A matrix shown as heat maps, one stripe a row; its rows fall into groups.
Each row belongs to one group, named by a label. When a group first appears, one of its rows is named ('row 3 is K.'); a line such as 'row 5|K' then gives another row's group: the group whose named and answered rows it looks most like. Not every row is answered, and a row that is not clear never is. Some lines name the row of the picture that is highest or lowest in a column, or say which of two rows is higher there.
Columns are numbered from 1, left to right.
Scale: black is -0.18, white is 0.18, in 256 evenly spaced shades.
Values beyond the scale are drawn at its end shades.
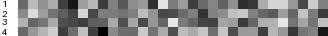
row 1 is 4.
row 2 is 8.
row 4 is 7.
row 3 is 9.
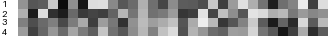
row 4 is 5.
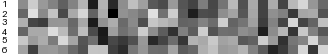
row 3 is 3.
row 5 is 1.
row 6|5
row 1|8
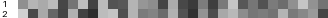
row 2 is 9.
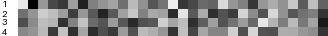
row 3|4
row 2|7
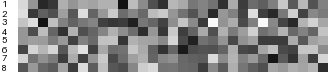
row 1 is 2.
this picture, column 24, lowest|6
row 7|5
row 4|9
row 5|3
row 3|1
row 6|8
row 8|8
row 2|3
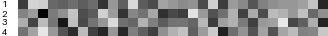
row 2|2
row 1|4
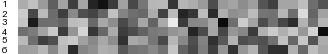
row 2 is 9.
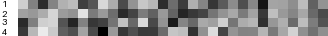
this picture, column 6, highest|1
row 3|7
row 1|2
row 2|8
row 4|4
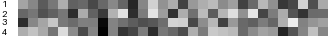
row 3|4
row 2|7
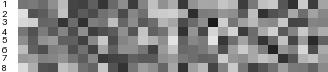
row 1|1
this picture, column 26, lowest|6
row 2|3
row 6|5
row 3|9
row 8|2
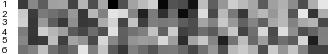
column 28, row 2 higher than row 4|No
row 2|9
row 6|8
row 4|9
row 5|5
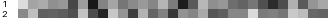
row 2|7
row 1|3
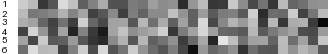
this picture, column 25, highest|5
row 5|9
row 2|3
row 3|7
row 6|8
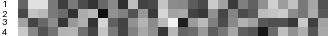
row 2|4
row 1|4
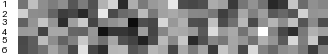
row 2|5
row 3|4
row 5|4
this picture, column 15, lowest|4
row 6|7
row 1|3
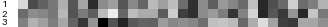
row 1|3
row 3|1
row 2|3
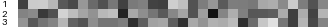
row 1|4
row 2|2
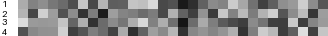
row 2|9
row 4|1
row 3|3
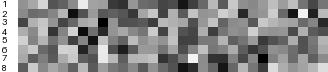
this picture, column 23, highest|8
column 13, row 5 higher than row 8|Yes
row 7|2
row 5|3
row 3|4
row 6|2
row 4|9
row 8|8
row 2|1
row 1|8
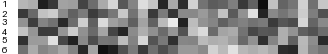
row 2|7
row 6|1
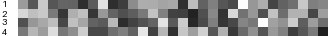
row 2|8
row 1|5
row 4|7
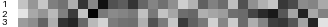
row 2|3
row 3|5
